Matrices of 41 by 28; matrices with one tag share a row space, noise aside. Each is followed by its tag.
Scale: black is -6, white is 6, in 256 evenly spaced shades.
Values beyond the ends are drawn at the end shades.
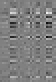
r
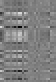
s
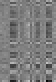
r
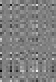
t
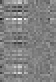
s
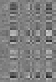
r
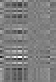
s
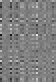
t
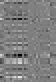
s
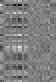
s
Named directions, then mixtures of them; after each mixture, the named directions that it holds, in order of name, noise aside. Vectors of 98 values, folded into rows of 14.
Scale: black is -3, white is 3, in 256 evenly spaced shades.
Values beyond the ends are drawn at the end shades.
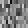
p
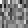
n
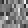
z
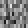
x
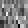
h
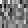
n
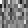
n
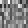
n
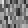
p, z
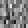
x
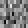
x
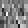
h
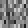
x, z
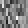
h, p
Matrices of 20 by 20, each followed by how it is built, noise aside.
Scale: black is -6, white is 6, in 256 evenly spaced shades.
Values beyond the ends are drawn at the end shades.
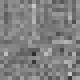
low rank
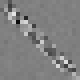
banded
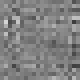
low rank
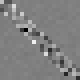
banded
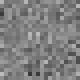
low rank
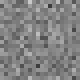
low rank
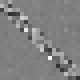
banded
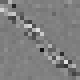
banded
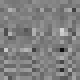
low rank
